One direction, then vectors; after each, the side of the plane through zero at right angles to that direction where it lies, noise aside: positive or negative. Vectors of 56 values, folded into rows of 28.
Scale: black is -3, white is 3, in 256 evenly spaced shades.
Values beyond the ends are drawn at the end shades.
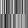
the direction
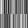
positive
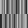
positive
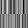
negative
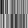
negative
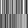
positive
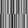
negative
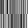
negative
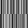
negative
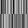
negative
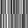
negative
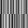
negative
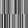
positive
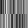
negative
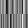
positive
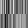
positive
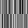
positive
